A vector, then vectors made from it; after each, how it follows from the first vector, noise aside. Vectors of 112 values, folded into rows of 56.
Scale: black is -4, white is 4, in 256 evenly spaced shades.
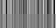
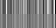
negated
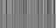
shrunk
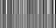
negated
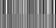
negated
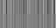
shrunk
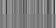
shrunk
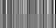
negated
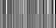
negated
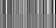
negated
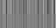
shrunk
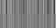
shrunk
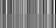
negated
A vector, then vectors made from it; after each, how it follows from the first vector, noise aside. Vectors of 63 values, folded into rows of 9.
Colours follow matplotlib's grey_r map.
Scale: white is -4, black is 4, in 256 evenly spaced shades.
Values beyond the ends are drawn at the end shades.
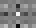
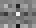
copied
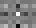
copied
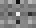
reversed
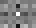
copied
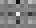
reversed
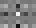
copied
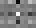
reversed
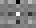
reversed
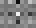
reversed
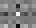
copied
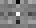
reversed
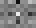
reversed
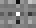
reversed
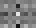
copied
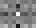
copied
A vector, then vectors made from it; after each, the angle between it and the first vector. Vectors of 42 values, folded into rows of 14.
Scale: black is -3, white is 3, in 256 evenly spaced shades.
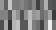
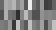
orthogonal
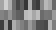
partly aligned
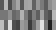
nearly opposite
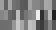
partly aligned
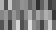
nearly parallel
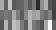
nearly parallel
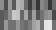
partly aligned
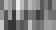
orthogonal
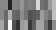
nearly opposite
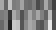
nearly parallel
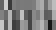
nearly opposite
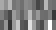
nearly parallel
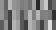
nearly parallel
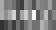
orthogonal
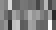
nearly parallel
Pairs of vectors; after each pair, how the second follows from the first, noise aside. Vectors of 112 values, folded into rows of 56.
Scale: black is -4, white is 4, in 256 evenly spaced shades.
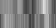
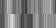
reversed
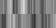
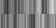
wrapped around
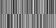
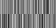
reversed
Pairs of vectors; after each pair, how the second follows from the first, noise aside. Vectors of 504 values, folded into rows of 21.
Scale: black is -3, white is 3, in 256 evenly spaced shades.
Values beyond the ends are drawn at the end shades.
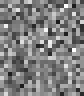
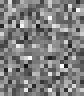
shuffled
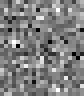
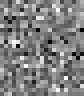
copied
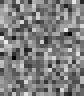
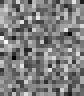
copied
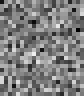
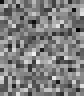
copied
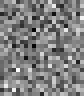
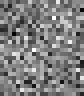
shuffled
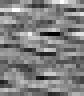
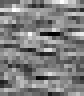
copied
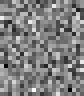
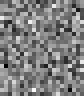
copied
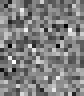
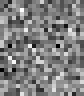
copied
